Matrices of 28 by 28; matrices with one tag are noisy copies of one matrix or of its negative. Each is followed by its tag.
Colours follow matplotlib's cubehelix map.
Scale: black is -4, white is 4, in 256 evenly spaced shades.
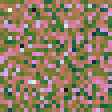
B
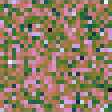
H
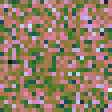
H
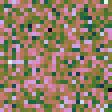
H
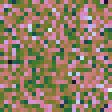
H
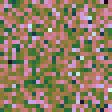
H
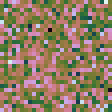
H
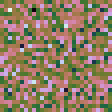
B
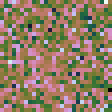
H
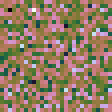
B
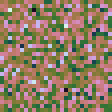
B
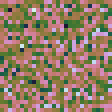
B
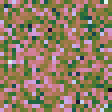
H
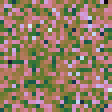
H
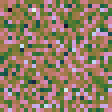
B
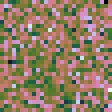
H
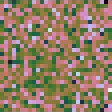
H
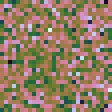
H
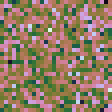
H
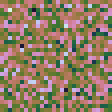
B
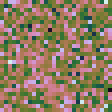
H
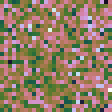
H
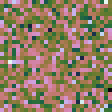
H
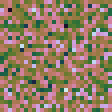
B
